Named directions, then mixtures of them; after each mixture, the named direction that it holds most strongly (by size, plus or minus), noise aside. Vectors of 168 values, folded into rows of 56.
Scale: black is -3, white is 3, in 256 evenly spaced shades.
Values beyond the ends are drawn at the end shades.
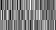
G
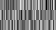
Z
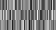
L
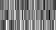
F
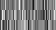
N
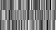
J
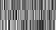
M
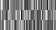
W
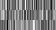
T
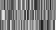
J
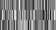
N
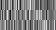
G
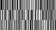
G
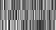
M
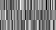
Z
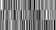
G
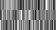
Z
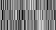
M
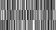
T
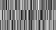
L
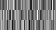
L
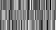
J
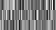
Z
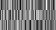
G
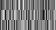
N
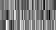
F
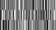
N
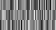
J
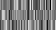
J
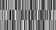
L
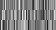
N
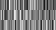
F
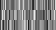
N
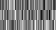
F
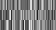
L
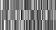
W
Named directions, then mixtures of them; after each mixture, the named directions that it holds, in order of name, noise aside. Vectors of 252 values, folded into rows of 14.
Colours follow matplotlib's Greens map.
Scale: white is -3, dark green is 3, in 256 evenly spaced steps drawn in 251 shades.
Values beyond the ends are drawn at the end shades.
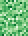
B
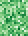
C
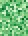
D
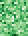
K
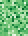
C, K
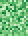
D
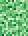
B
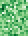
D, K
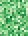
C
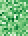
B, K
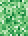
C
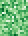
D, K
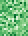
B, K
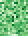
K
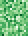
B, C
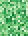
C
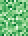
B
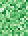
C, D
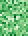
B, K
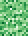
B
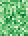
C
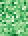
K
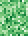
C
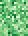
C, K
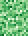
B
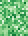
C, K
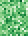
C
